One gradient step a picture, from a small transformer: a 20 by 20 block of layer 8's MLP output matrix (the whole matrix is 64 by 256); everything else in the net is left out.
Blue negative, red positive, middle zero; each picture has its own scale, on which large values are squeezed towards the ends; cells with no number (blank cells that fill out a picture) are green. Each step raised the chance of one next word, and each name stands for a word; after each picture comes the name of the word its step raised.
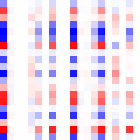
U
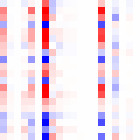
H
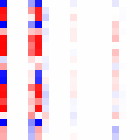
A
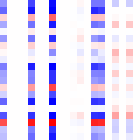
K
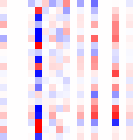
U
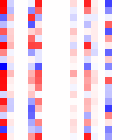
A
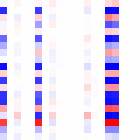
K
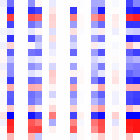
K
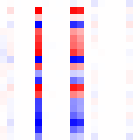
H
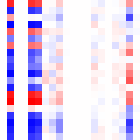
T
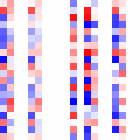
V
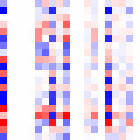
K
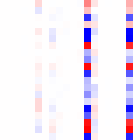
U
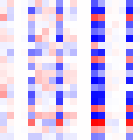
K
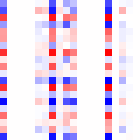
V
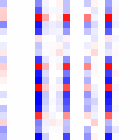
V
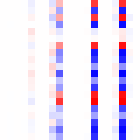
T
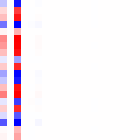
A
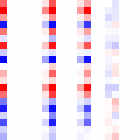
H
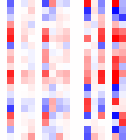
A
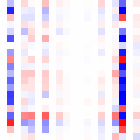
K
